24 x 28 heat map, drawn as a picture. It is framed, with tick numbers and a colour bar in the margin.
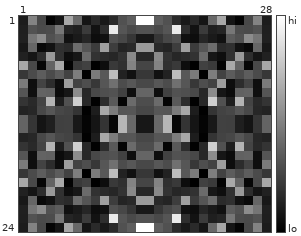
Odd rows or columns: none. Mirror symmetry: left to right and top to bottom. Slope: none. Seam: none. Histogram: skewed, a long tail of high values. Stripes: none. Grain: fine.
